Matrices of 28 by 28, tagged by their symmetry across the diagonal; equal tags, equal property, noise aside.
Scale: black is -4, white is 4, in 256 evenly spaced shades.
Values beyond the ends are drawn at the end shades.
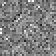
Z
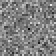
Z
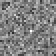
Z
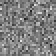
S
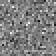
S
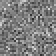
Z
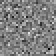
Z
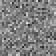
S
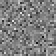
Z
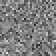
S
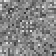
Z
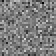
S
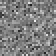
S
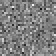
S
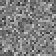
Z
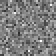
S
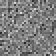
Z
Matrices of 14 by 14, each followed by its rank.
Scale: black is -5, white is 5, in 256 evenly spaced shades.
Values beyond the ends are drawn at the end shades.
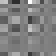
one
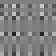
one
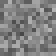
full rank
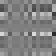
one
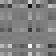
one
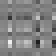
one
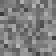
full rank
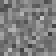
full rank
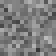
full rank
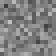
full rank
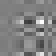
one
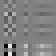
one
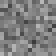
full rank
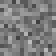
full rank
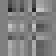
one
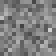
full rank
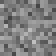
full rank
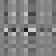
one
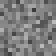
full rank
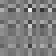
one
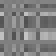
one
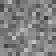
full rank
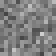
full rank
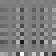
one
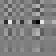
one
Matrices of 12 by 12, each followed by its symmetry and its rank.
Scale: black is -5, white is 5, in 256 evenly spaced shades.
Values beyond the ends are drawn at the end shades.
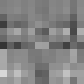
neither, rank two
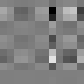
neither, rank one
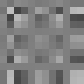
symmetric, rank one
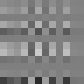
neither, rank one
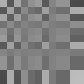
symmetric, rank one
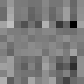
neither, rank two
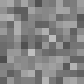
neither, full rank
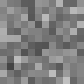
neither, full rank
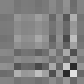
symmetric, rank one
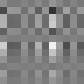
neither, rank one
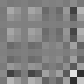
symmetric, rank one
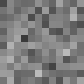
neither, full rank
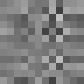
neither, rank two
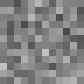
neither, full rank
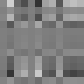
neither, rank one
